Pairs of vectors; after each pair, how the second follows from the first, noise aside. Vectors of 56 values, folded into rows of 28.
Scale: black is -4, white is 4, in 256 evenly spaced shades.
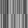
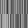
sign-scrambled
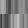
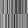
shuffled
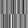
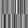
reversed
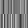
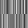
reversed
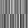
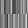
shuffled
